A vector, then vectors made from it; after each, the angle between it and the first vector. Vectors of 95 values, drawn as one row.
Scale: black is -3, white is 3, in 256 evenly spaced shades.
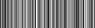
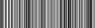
orthogonal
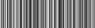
partly opposed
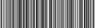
nearly opposite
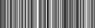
partly aligned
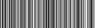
partly aligned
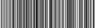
nearly opposite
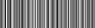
partly aligned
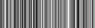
orthogonal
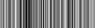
partly opposed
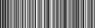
nearly parallel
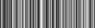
partly aligned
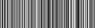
partly aligned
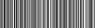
partly aligned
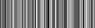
nearly parallel
